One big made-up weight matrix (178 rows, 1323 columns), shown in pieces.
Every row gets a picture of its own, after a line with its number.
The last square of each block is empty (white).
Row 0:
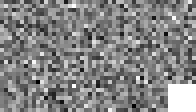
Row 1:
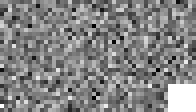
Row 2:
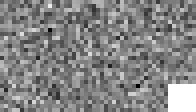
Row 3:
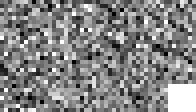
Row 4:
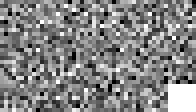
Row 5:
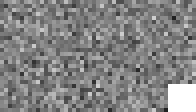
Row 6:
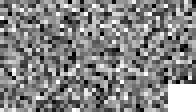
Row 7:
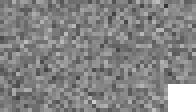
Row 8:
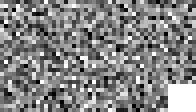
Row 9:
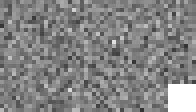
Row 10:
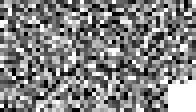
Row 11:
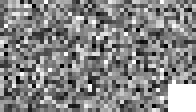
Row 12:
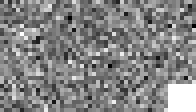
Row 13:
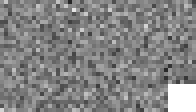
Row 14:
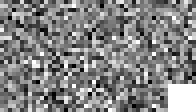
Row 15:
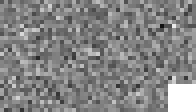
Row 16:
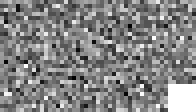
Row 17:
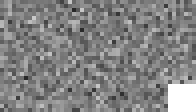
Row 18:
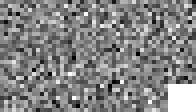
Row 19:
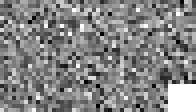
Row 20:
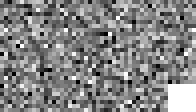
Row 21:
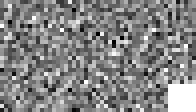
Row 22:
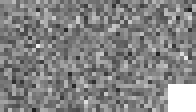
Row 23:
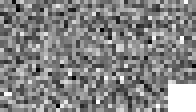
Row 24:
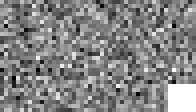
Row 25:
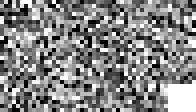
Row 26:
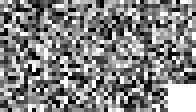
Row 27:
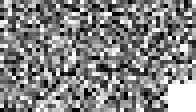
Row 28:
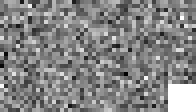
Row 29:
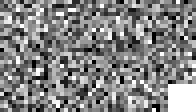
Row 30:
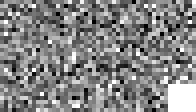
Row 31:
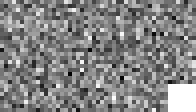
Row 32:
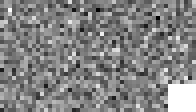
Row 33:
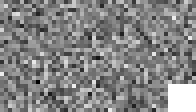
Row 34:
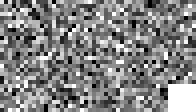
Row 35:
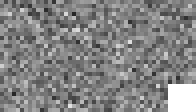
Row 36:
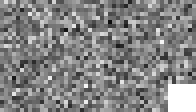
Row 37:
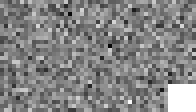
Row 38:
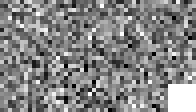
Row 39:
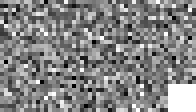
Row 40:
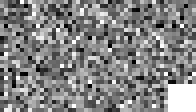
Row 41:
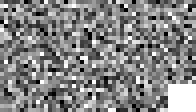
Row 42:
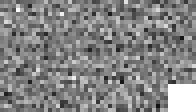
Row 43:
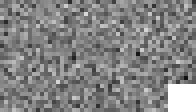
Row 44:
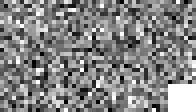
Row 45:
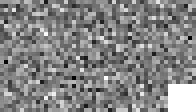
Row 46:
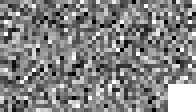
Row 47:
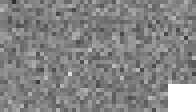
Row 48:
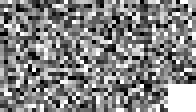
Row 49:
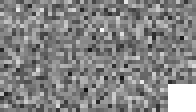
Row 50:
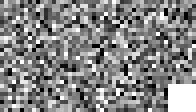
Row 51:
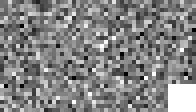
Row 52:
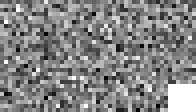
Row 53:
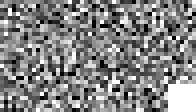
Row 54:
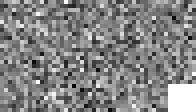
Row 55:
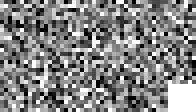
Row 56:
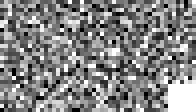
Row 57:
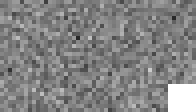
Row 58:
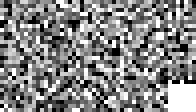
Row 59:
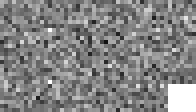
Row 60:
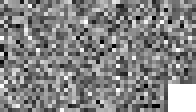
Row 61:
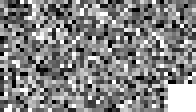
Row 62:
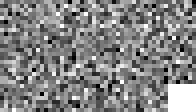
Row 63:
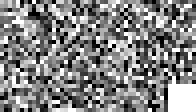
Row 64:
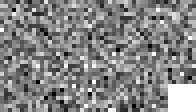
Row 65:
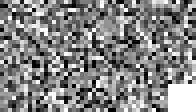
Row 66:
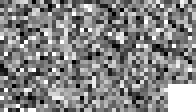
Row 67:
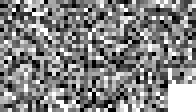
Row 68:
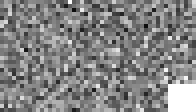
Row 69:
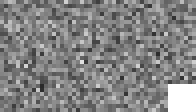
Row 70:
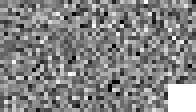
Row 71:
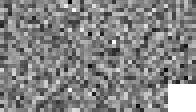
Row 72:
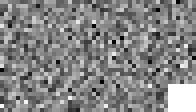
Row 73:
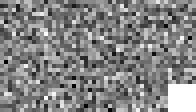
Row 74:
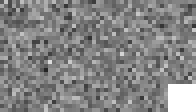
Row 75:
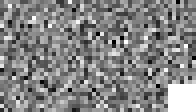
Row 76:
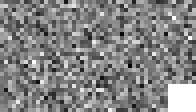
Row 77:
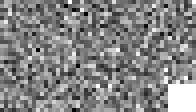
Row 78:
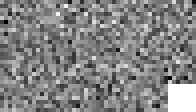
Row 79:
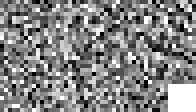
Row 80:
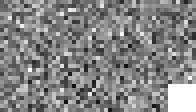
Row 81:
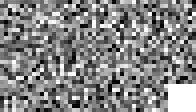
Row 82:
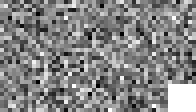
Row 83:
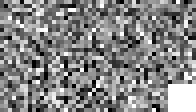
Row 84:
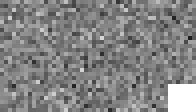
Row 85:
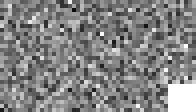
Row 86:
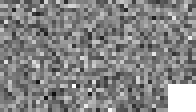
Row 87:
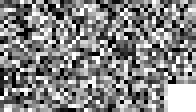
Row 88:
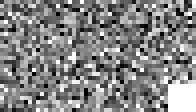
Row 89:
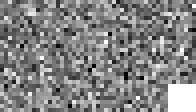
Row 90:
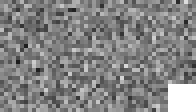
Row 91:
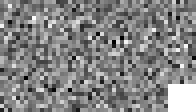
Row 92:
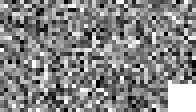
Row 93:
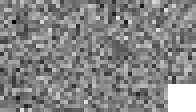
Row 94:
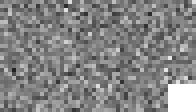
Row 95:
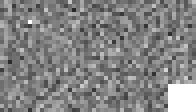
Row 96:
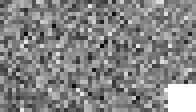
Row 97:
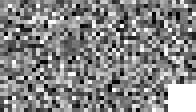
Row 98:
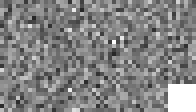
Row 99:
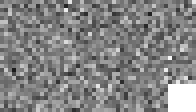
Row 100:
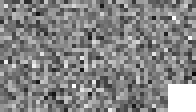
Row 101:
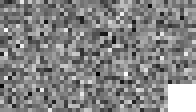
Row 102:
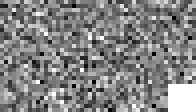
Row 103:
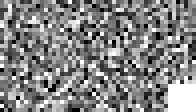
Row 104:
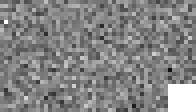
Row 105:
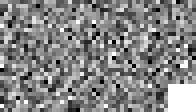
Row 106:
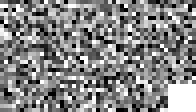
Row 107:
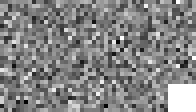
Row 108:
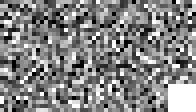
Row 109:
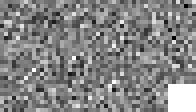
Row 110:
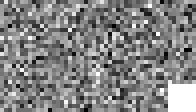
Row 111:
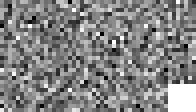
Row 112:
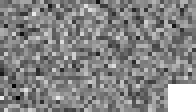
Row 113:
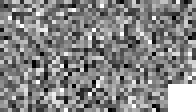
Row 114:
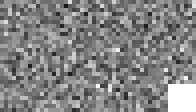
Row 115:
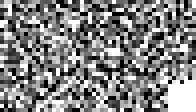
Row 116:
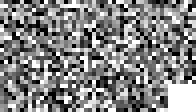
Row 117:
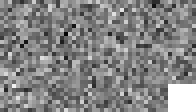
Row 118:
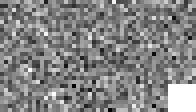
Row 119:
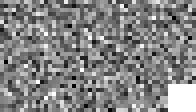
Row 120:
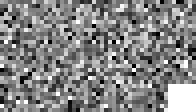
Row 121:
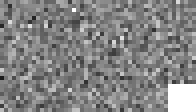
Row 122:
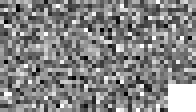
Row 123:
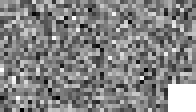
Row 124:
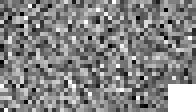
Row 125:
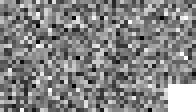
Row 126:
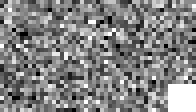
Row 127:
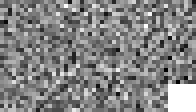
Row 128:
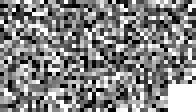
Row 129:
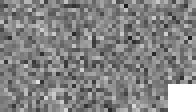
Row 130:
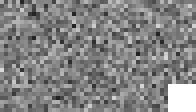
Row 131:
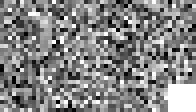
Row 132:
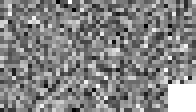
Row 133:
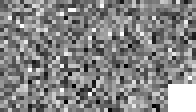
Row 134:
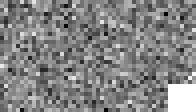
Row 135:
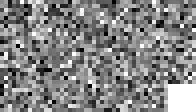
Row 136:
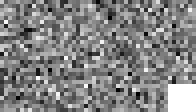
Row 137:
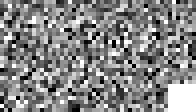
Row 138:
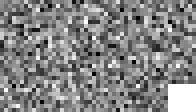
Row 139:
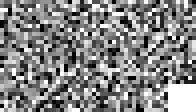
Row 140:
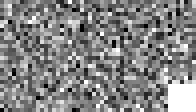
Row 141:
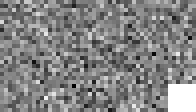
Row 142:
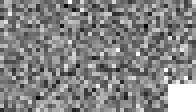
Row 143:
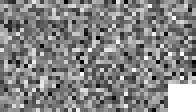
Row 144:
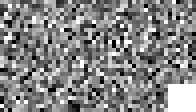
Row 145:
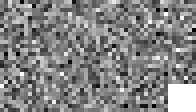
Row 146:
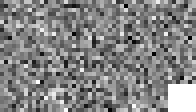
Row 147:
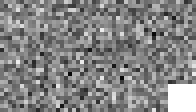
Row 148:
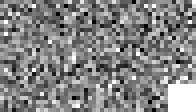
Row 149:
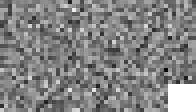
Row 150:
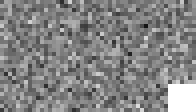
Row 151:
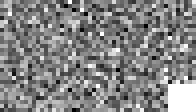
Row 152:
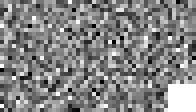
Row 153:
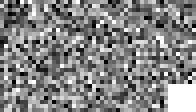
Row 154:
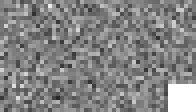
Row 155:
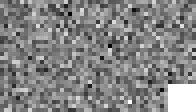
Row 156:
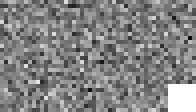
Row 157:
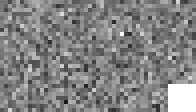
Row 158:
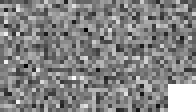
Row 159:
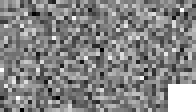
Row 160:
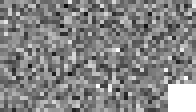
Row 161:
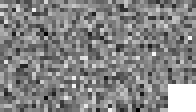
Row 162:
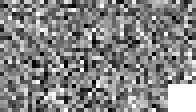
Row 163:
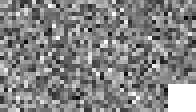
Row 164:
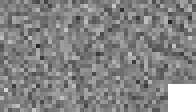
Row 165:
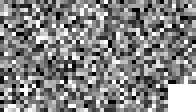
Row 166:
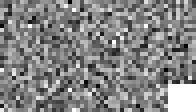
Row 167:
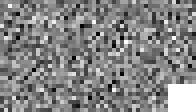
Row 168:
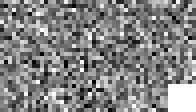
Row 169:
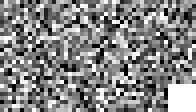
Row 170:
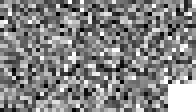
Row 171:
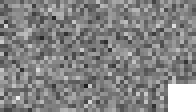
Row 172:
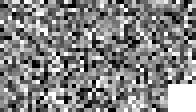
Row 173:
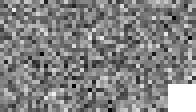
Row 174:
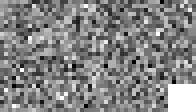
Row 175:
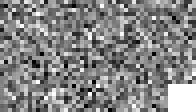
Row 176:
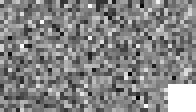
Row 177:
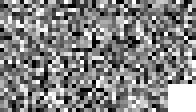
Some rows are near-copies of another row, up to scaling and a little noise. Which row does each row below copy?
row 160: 114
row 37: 155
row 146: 129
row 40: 61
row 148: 30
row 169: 50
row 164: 79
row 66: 3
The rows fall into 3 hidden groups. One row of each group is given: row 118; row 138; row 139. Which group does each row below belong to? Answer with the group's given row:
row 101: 138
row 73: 118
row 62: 139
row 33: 118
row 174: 138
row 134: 138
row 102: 118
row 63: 138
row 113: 118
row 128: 118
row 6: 139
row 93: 138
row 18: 139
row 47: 118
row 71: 139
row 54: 118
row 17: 139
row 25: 138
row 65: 118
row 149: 139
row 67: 118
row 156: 118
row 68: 139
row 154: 138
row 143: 118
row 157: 118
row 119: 118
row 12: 138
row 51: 138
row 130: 138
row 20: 138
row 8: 118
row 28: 138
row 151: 139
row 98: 139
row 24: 138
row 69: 118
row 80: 118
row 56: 139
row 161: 118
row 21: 139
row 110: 138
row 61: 138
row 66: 138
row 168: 118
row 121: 139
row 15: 138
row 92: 118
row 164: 138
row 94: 139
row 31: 118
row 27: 139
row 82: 118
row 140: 139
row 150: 139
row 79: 138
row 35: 138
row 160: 139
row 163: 138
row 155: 138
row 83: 118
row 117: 138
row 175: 118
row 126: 138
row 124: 138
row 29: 118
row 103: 139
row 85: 139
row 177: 118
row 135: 138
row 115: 139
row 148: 139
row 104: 118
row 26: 118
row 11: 138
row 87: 138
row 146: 118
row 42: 118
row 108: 139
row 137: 139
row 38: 118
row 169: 138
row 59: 138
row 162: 118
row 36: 138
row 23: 118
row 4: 139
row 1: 139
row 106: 118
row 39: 118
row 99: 139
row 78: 139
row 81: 139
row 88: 139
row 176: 138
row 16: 118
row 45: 118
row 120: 139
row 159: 138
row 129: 118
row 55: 118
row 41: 118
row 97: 139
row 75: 139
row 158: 118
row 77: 139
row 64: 118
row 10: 139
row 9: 139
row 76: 118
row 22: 138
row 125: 138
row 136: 138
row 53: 139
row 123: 138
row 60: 138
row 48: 118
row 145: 138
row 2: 138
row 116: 118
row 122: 118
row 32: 139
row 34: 138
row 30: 139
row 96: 138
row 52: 118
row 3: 138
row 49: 118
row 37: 138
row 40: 138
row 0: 118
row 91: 139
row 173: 118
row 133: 118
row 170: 139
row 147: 118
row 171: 138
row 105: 139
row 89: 138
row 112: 138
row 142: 139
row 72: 139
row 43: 139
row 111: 139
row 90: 118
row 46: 139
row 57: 118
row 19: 139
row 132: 139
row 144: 139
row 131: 138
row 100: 118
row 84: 118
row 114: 139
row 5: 118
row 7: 138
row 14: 118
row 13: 139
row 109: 139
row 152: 139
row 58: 139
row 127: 139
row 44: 118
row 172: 118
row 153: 138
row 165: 138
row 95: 139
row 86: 118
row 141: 118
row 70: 139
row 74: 138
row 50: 138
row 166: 139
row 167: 139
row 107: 139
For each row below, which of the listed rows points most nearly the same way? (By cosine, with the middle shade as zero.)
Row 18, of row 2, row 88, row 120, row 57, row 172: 120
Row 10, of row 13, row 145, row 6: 145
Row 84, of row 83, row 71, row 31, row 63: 83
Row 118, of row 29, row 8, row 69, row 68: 69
